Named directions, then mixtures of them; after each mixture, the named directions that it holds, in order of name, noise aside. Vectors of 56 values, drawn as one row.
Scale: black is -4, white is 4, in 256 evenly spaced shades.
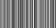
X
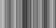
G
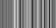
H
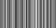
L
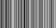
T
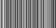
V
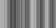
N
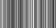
H, N, X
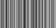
L, T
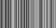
L, T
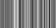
H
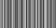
L, V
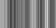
N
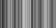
G
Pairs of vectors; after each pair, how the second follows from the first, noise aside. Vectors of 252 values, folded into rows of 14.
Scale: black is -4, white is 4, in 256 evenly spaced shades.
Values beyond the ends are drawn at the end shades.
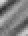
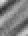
copied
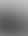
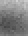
copied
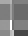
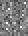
shuffled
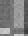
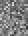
shuffled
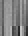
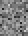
shuffled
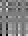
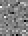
shuffled
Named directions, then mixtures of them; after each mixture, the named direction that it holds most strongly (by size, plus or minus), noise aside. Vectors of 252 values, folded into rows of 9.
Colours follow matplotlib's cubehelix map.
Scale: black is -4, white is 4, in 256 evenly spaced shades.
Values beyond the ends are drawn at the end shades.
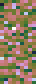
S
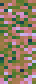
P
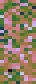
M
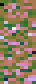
S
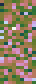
S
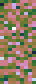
S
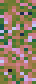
M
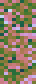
P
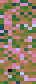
M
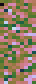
P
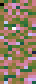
S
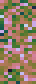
M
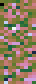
S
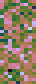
M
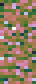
S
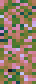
M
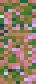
M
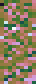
S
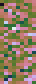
P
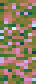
S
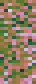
P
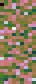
S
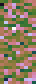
S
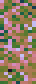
M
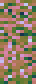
P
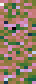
S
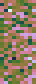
P
